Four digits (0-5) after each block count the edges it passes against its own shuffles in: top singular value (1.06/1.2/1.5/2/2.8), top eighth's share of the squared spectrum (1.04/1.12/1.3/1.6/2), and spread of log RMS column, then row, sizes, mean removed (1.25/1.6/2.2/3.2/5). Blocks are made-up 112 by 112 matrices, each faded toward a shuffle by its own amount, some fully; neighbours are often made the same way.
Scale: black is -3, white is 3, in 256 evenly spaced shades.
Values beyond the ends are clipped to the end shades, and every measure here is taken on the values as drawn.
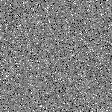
0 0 0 0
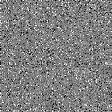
4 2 1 1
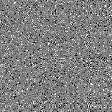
4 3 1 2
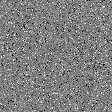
0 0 0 0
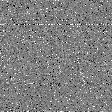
2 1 0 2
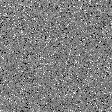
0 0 0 1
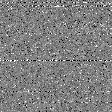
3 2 0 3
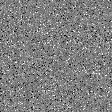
0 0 0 0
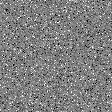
0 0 0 0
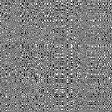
5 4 4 3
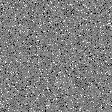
1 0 0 0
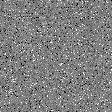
2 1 0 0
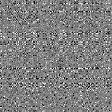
5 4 2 3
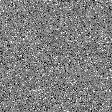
0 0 0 1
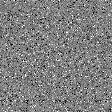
0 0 0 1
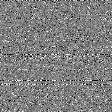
2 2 0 3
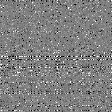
4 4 2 3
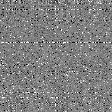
4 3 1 3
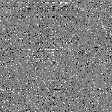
3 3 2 2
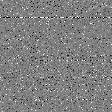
4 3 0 2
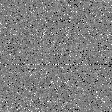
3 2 0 1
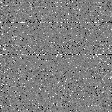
4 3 1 2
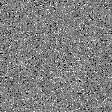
2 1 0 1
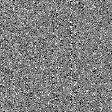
1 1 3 0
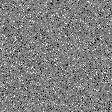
2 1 0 0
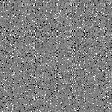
4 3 2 1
